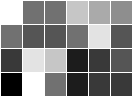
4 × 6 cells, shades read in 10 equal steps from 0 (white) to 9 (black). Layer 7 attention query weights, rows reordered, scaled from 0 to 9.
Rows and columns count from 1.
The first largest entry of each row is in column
2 2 4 1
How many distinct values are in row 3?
5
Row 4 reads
9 0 5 8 7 7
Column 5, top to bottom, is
3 1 7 7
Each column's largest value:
9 6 6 8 7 7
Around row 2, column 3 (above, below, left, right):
5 2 6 5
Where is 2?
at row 1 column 4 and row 3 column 3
